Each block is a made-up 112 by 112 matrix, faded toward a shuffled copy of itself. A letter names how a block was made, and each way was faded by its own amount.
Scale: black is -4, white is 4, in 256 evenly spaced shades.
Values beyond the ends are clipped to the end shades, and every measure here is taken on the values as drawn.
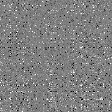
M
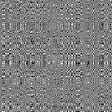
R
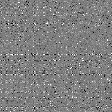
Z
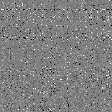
M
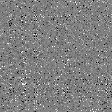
M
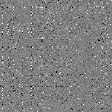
M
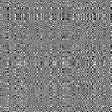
R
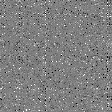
M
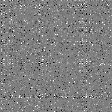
M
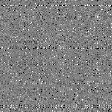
Z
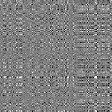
R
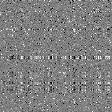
Z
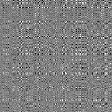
R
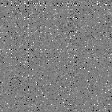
M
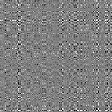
R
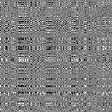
R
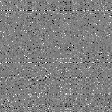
Z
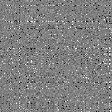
Z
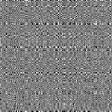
R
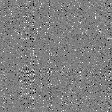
M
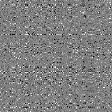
Z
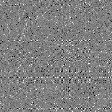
Z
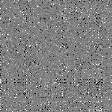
M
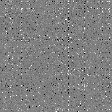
M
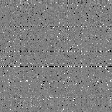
Z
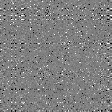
Z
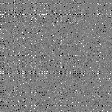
Z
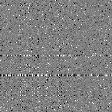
Z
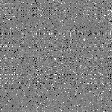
Z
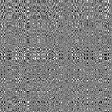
R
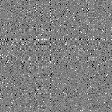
Z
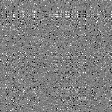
Z
